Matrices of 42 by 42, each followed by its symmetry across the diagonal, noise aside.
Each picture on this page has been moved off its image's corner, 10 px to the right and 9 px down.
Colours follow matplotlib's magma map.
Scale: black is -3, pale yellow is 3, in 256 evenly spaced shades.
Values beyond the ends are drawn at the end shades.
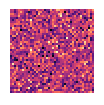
antisymmetric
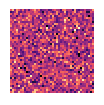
neither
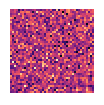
antisymmetric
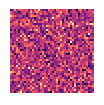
neither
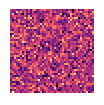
neither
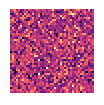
antisymmetric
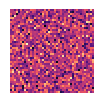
antisymmetric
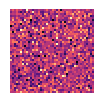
antisymmetric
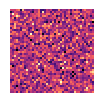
neither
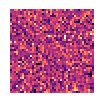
antisymmetric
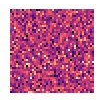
neither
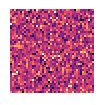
neither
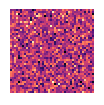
neither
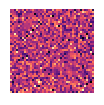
antisymmetric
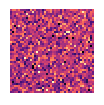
antisymmetric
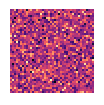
neither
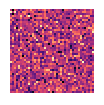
antisymmetric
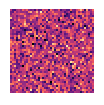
neither
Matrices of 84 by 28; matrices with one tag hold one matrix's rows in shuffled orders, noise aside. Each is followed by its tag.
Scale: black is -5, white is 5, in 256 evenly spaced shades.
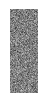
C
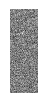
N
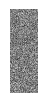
N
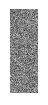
N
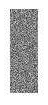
C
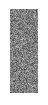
C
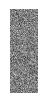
N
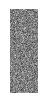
C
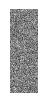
N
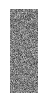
N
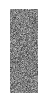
C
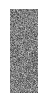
C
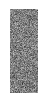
N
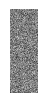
N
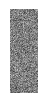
N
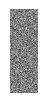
C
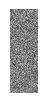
C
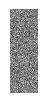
N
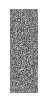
C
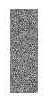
N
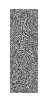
C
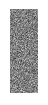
C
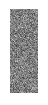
N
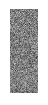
N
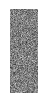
C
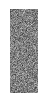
C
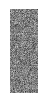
N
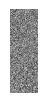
C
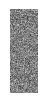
N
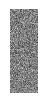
N
